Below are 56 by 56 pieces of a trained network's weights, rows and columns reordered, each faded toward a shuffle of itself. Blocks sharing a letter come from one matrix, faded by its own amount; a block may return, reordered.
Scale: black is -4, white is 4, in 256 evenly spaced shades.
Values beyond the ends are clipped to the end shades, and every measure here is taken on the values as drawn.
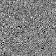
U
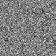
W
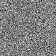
U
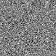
U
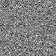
W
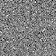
U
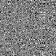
U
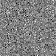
U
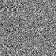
U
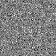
U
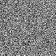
W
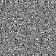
U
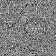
U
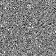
U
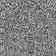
W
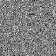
U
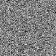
W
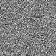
W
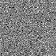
U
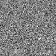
W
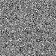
U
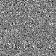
U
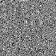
U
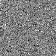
U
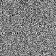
W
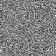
W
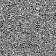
U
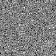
U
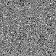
U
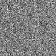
W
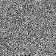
U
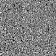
U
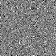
U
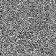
W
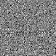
U
